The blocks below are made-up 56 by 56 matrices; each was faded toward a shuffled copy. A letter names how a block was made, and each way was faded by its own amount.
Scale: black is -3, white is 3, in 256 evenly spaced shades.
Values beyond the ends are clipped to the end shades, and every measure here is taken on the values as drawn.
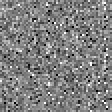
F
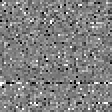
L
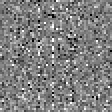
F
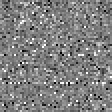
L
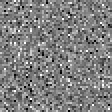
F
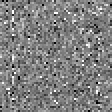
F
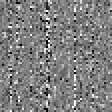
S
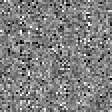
F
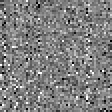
F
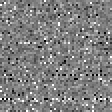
L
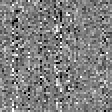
S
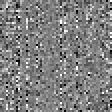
S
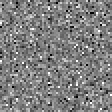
F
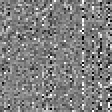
S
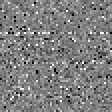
L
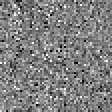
F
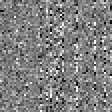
S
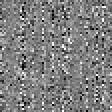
S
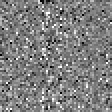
F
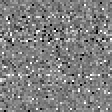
L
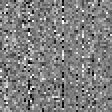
S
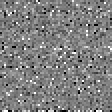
L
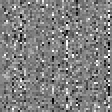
S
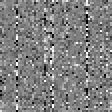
S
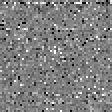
L
